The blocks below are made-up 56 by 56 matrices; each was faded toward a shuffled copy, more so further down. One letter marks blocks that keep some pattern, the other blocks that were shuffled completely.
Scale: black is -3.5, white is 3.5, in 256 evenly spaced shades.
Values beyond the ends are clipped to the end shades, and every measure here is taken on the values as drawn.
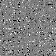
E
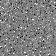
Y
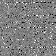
E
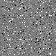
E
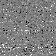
E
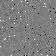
Y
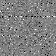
E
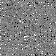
E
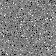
Y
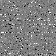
E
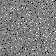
Y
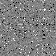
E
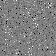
Y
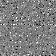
E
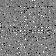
E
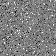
Y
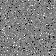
Y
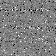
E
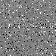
E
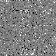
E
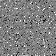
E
